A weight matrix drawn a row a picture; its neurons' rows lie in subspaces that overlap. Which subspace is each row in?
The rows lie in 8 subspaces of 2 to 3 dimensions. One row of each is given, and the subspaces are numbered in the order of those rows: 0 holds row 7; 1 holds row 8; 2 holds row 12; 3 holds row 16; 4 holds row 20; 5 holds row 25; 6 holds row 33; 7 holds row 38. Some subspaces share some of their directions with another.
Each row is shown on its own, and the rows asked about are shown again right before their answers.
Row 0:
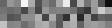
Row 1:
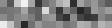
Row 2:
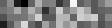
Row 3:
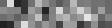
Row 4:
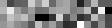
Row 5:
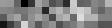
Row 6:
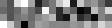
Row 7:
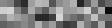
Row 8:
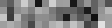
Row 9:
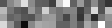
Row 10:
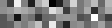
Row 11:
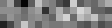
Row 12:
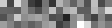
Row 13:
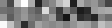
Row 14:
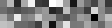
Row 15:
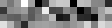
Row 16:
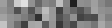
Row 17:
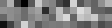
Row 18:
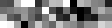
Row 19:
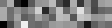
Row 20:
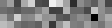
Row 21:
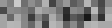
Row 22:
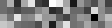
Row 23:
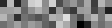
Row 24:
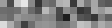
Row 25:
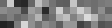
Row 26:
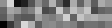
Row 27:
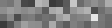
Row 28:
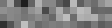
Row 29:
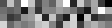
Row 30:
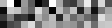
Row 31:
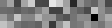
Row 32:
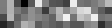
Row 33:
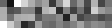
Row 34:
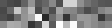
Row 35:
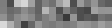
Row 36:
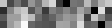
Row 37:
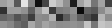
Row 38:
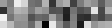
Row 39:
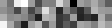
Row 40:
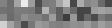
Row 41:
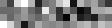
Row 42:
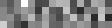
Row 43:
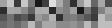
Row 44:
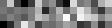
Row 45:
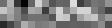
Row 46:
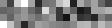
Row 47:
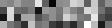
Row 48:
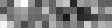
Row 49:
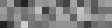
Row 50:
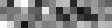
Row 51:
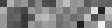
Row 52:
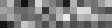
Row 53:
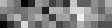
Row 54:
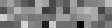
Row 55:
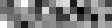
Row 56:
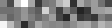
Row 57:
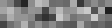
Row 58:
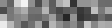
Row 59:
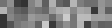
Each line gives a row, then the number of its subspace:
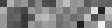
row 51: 0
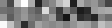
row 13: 1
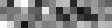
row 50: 5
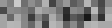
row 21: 7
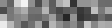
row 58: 7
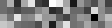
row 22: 4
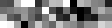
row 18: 2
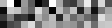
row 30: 6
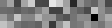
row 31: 4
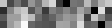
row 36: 0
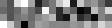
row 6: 0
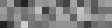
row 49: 1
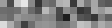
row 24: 2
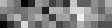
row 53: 2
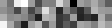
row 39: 3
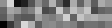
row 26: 6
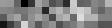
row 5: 2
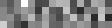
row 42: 7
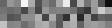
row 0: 5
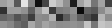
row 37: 6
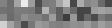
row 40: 5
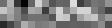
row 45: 0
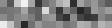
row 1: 5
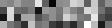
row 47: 1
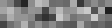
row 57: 0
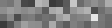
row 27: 4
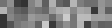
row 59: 7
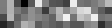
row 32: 1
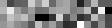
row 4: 0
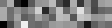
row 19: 1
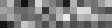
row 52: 3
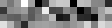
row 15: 6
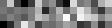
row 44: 0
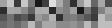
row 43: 6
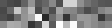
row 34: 3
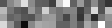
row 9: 0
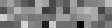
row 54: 7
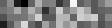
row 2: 3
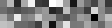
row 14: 4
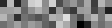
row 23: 2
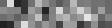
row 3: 5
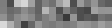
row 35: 6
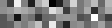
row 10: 4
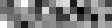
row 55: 7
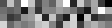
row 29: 5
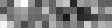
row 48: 7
